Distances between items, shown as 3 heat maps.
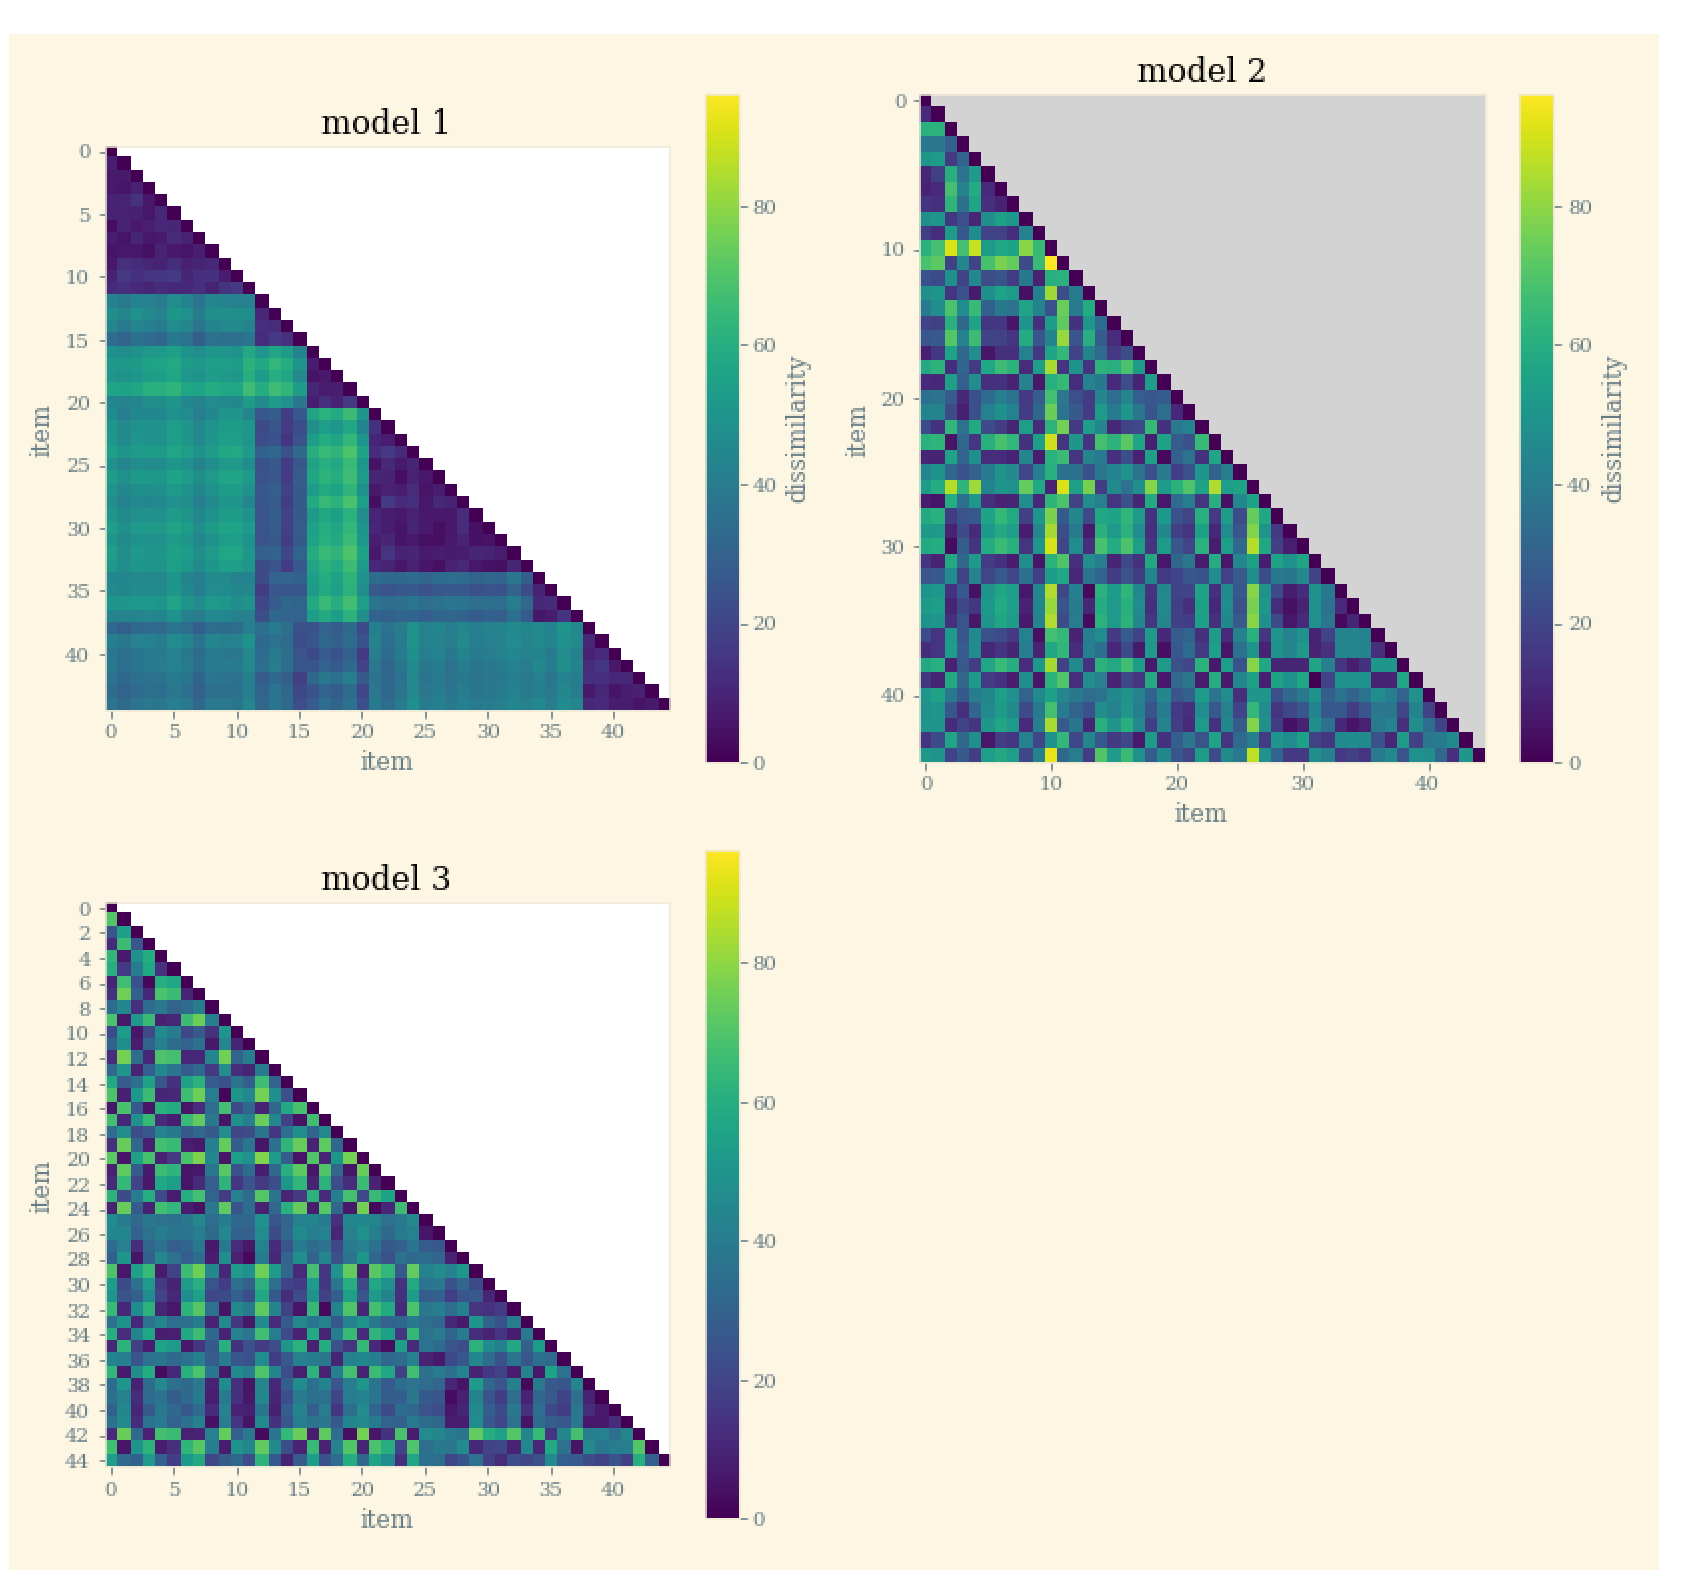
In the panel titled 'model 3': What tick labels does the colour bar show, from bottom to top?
0, 20, 40, 60, 80
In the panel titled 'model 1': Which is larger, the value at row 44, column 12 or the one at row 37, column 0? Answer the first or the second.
the second
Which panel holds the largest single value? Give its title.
model 2
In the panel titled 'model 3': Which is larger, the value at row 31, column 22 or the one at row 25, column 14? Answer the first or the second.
the first
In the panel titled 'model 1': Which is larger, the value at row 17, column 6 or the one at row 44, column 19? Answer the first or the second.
the first
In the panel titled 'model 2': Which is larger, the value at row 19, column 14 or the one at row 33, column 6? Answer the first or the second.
the second
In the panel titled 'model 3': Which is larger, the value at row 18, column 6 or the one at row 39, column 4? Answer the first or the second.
the second
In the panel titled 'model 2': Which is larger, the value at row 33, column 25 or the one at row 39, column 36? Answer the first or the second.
the first
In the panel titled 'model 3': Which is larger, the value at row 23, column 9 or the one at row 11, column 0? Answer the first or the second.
the second
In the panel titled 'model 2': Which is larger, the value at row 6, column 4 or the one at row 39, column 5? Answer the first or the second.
the first
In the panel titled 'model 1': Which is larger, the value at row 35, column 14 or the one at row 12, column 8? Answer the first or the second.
the second
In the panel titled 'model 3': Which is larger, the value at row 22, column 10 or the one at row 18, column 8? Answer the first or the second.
the second
